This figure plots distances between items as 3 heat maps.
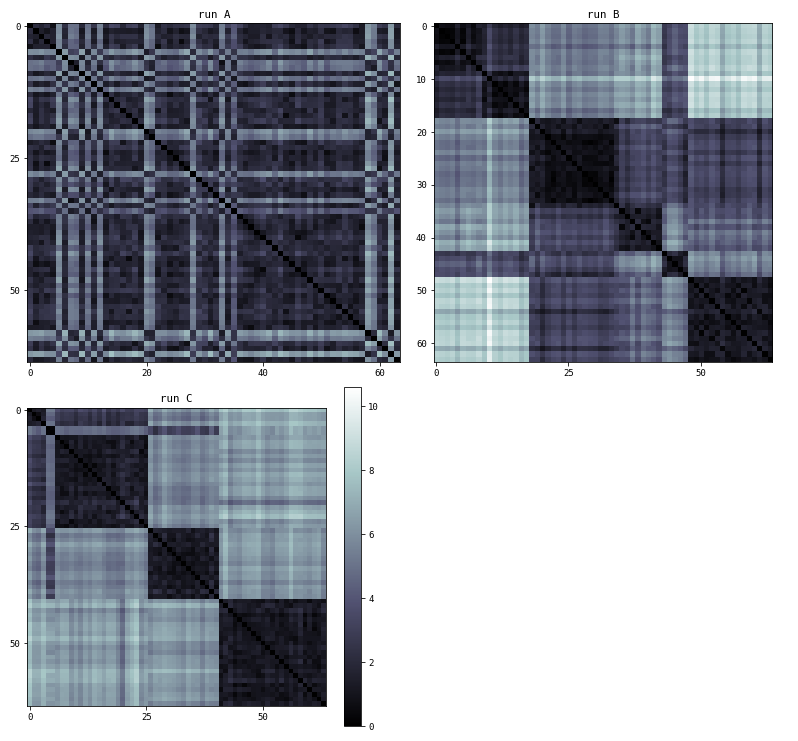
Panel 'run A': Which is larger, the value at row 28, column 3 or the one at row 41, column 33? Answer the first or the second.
the second
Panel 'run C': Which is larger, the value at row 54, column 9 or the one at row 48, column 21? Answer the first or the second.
the second
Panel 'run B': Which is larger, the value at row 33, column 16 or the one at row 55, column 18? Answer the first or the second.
the first
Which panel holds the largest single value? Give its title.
run B
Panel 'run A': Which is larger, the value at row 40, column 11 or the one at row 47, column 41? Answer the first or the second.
the first
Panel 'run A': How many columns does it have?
64
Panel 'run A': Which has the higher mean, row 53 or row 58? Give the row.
58
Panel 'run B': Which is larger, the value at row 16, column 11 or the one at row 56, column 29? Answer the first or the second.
the second
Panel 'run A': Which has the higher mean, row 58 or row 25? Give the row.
58
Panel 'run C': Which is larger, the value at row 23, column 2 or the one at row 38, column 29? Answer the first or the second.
the first
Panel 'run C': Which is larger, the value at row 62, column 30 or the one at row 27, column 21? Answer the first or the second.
the first
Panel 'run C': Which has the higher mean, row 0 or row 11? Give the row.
0
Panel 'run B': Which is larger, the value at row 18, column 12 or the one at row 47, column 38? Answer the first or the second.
the first
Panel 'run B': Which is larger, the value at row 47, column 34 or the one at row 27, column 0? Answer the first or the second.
the second
